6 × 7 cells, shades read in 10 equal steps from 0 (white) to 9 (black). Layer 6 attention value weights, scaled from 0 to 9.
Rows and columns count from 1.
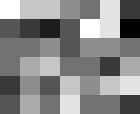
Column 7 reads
7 9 5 3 1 7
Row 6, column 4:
1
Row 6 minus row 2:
0 -4 -3 -5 5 4 -2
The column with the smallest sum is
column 6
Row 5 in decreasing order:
7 6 4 4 2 2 1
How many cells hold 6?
5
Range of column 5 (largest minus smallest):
5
